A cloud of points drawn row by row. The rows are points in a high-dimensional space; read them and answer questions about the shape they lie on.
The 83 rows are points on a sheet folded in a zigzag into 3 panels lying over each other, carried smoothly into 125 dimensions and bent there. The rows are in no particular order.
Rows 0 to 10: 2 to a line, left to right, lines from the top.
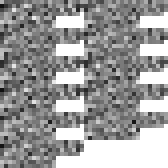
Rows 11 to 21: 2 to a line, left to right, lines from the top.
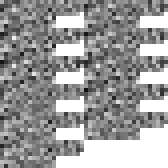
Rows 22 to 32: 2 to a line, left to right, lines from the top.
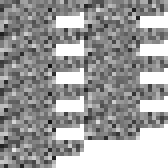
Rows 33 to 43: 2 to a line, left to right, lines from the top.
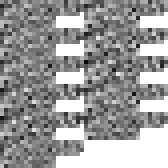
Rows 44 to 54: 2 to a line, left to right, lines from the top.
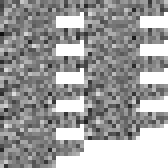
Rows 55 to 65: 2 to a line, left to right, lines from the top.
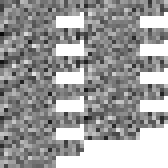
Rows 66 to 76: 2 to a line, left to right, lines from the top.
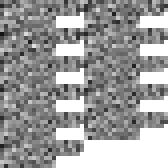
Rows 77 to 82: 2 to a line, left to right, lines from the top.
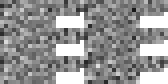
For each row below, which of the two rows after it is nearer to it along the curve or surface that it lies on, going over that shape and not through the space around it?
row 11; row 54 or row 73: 54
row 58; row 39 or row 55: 39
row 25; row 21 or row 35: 21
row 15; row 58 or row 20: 58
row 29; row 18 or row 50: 50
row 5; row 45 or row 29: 45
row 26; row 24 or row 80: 80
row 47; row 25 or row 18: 25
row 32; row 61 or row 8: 8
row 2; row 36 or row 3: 3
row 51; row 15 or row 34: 34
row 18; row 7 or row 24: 7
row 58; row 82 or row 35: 35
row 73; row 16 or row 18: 16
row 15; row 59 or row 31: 59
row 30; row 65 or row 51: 51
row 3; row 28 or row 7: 7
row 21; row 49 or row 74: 49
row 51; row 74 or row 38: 74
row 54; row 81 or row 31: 81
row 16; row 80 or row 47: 47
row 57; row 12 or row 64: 12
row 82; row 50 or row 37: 37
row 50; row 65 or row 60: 60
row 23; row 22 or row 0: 22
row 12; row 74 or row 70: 70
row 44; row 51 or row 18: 51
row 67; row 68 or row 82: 68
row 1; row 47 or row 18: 47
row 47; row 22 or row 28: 28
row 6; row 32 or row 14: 14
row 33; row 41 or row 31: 41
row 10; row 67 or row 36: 67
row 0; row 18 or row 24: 18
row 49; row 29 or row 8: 29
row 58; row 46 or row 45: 46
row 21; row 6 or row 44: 44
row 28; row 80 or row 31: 31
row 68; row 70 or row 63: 63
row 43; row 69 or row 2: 69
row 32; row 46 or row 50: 50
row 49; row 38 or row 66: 66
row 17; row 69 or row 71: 69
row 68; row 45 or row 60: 45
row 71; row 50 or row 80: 80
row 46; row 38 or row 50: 38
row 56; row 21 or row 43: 21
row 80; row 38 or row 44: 44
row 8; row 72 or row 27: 72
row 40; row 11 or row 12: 11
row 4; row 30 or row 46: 46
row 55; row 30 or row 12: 30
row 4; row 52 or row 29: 52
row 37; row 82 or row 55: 82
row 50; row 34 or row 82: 34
